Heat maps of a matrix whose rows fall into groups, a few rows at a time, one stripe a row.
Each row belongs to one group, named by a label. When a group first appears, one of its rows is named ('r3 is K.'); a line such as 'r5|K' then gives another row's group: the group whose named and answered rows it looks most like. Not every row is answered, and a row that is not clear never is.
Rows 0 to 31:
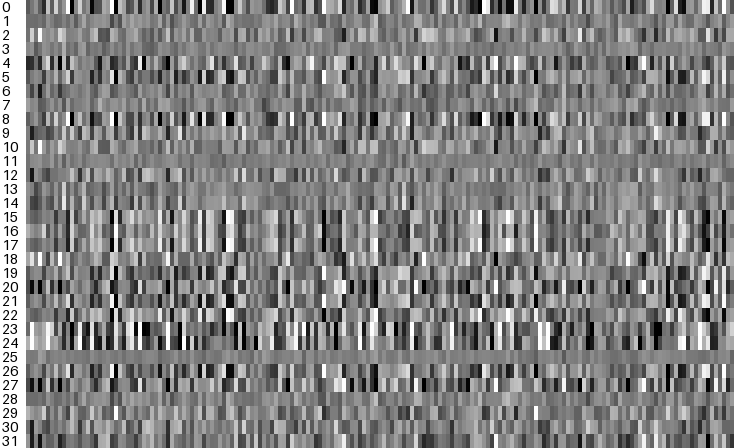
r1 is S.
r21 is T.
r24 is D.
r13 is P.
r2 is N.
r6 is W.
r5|T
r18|N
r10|N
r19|T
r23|D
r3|P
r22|S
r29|S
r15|S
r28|S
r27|W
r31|W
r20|W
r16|S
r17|S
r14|P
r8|T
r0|T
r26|T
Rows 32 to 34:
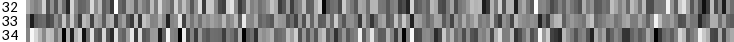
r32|S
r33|P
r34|D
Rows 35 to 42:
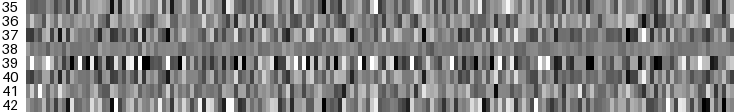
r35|S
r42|S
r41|N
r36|N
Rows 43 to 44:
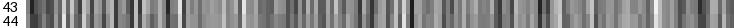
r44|P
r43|P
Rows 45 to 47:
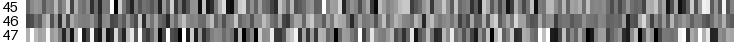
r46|W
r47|D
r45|T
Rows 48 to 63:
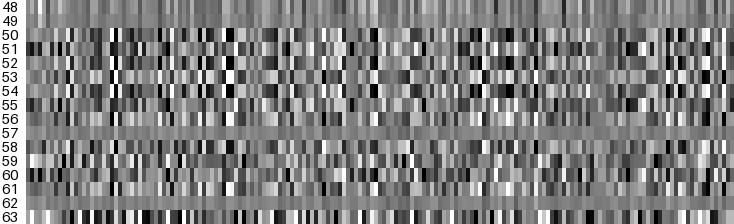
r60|W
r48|N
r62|S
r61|S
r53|S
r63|D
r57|S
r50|T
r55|W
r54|T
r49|N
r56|S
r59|D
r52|T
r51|W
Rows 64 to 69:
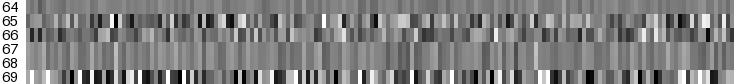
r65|T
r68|S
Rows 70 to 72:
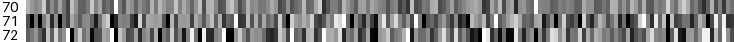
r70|S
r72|T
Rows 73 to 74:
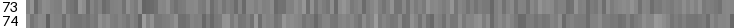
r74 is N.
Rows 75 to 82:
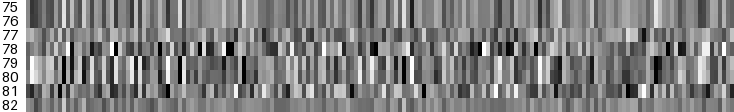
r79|D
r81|W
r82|P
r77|N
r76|P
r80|D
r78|T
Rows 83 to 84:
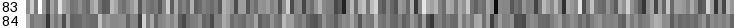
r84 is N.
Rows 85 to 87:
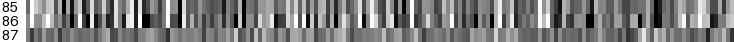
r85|D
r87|W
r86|D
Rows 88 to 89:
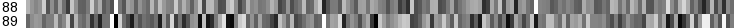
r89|T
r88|S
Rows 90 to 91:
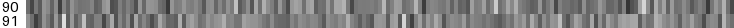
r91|P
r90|W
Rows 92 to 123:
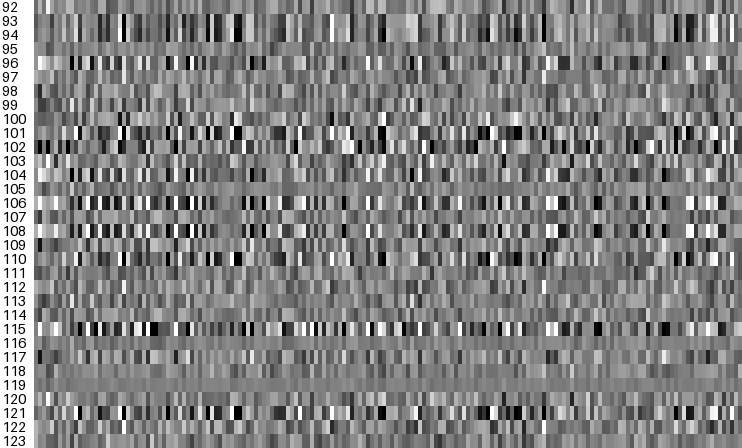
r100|S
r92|N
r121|T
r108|D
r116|P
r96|D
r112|S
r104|D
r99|P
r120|N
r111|W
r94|T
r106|D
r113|P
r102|W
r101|T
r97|S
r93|T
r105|P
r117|P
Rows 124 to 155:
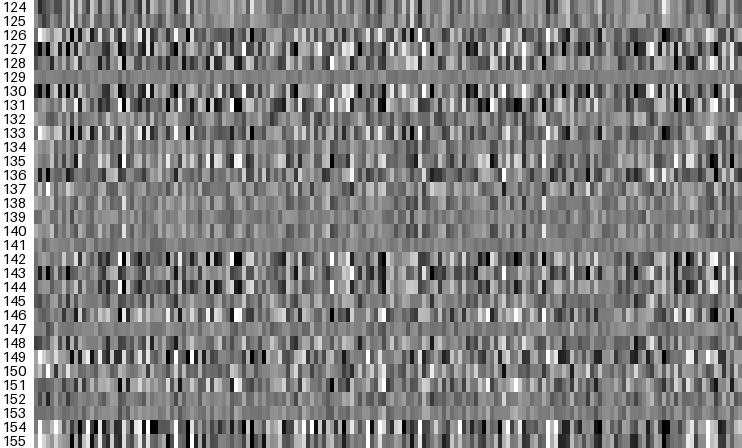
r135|S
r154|D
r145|W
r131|T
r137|N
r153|S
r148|W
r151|S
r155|D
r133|D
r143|W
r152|W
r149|D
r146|S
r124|P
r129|S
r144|T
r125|P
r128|T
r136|W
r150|N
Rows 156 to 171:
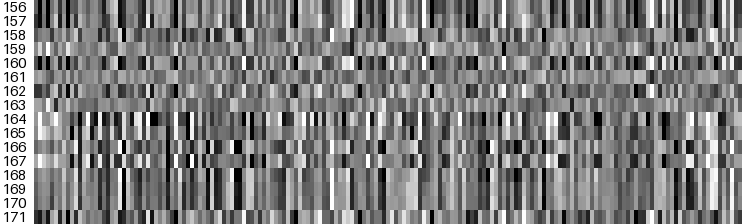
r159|N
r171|W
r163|N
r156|W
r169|T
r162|W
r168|T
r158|T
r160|W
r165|D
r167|D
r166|T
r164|D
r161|N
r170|T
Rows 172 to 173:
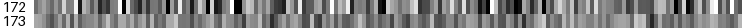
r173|N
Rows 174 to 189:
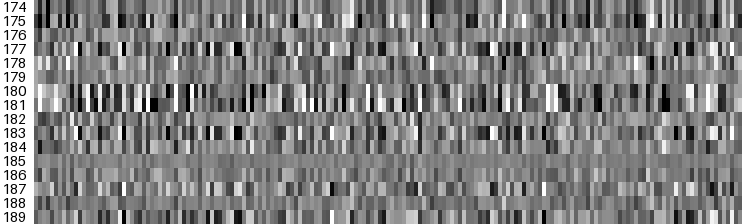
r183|T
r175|W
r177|T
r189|T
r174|W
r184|P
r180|D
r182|P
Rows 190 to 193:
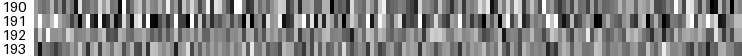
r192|N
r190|S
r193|P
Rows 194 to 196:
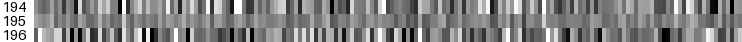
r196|D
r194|S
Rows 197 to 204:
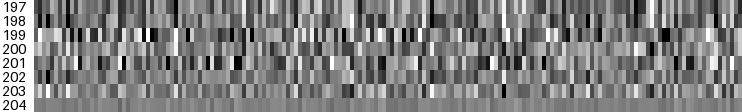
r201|T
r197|W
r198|W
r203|N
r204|S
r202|W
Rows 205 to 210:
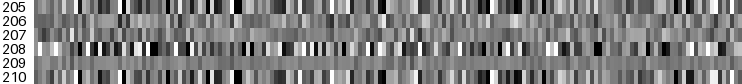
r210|T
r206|S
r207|P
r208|D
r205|T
